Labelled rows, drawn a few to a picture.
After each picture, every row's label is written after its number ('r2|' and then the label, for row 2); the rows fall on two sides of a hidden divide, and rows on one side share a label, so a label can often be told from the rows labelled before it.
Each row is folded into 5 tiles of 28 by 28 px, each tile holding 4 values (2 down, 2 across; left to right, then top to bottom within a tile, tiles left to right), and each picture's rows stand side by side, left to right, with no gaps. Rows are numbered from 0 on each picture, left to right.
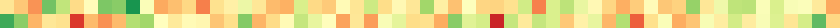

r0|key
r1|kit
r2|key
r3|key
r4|key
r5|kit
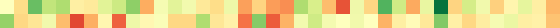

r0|key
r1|kit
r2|kit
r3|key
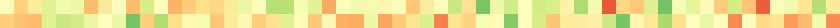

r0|kit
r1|key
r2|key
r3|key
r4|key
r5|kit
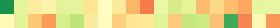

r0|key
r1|kit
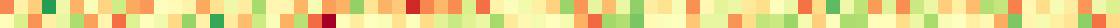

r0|kit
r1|kit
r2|kit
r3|kit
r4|kit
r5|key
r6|kit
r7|key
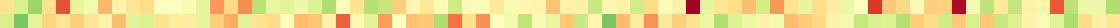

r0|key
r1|key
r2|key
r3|kit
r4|kit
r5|key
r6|key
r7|key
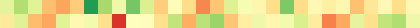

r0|key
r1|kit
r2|key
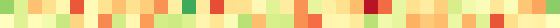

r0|key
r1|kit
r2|kit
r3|key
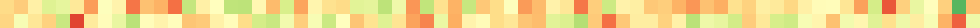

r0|kit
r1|kit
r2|kit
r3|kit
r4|kit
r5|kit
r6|kit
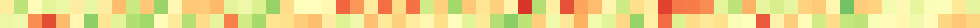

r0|key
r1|key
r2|kit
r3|kit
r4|kit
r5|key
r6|key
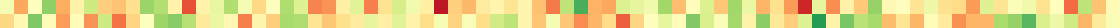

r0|kit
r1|key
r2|key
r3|kit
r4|key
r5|kit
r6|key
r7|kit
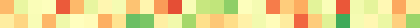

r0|kit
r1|kit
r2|kit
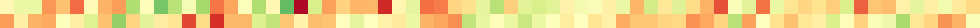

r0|key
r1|key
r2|kit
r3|kit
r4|key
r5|kit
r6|kit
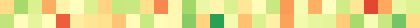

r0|key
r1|kit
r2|kit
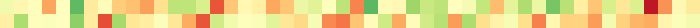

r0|kit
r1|kit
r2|key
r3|key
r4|kit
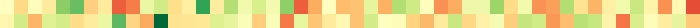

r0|kit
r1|key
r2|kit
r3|kit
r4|kit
